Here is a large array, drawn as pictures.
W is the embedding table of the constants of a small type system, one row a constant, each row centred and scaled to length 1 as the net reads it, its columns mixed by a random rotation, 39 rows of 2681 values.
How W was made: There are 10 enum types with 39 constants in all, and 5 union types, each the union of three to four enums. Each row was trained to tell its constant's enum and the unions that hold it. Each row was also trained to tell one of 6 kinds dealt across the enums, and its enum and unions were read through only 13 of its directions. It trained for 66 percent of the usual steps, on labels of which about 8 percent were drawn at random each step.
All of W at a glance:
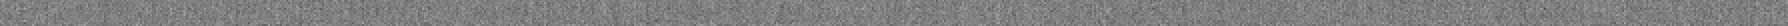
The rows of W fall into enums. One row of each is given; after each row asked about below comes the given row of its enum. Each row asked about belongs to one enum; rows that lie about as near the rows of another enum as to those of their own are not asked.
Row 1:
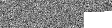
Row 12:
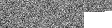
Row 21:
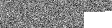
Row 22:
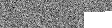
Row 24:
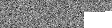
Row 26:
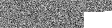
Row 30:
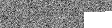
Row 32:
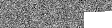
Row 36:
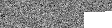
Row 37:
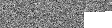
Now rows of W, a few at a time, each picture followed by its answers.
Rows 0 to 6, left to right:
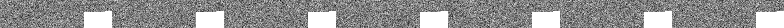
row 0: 21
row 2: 37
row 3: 1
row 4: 36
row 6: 1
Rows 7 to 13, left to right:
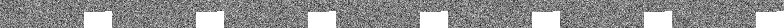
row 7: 37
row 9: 21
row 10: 12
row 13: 21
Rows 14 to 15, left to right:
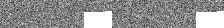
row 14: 21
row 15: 36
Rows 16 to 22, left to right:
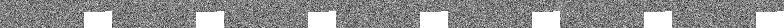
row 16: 30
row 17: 22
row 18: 12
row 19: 22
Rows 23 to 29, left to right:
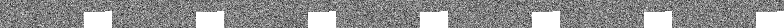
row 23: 36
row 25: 37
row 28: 37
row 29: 26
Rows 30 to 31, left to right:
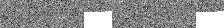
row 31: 21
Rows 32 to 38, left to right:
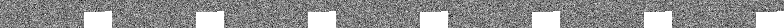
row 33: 36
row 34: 30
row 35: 36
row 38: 26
